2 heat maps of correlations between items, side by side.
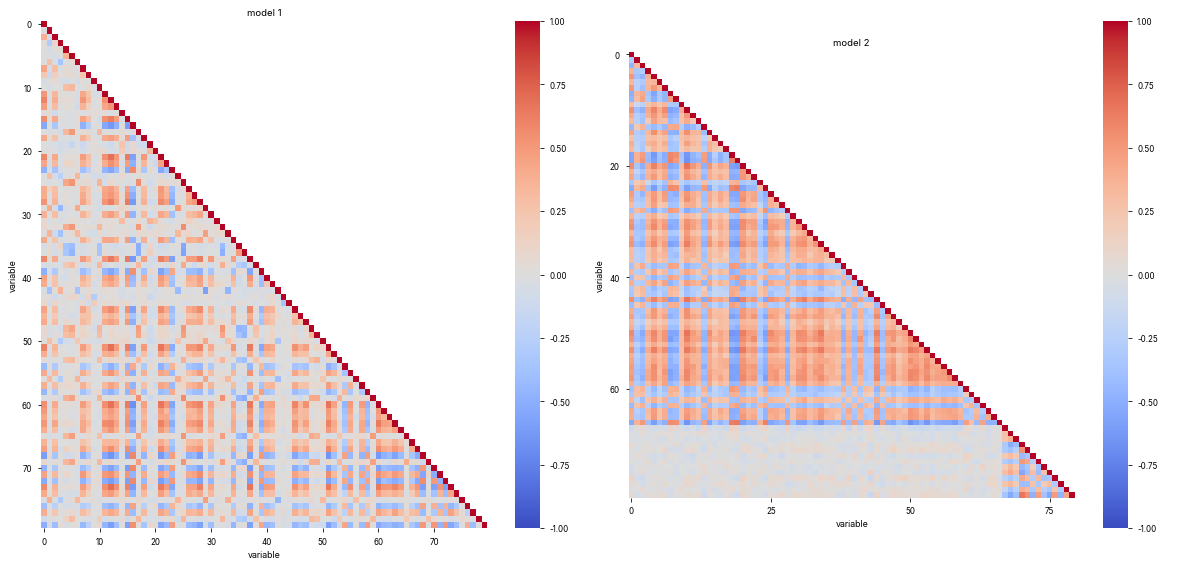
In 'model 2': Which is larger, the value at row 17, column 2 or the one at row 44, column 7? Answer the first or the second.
the first
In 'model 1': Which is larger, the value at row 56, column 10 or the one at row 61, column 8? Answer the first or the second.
the second
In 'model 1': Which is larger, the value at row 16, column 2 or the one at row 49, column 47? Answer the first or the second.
the second
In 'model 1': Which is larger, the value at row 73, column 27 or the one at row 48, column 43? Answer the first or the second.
the first
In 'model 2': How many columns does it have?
80
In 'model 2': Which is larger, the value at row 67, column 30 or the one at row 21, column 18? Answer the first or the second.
the first
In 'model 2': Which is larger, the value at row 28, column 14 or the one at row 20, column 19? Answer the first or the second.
the first
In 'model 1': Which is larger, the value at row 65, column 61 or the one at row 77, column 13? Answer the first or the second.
the second
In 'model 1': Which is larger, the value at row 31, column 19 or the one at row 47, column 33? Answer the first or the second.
the first
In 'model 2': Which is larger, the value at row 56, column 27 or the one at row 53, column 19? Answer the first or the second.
the first
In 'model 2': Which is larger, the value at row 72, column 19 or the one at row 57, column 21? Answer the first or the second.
the second
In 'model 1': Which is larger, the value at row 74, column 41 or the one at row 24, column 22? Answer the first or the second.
the first
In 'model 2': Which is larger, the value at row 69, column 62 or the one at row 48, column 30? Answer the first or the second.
the second
